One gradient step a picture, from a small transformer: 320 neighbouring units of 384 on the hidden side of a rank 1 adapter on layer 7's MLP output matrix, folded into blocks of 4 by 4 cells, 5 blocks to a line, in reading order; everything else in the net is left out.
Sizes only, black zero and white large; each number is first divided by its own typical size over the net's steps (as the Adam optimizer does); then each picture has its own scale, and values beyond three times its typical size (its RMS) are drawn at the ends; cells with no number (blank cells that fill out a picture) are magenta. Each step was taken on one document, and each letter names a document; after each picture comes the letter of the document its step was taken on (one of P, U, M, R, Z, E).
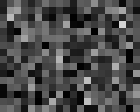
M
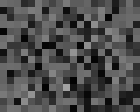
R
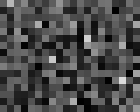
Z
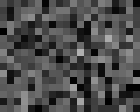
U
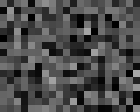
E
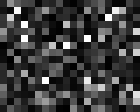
E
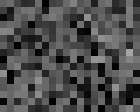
U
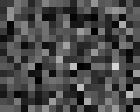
M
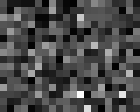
U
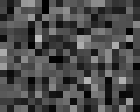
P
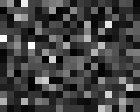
Z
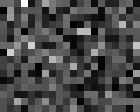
E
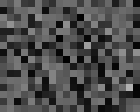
R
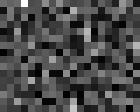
E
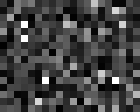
E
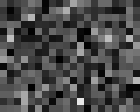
U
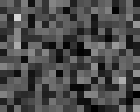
Z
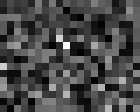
Z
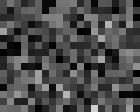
U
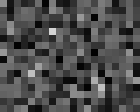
U
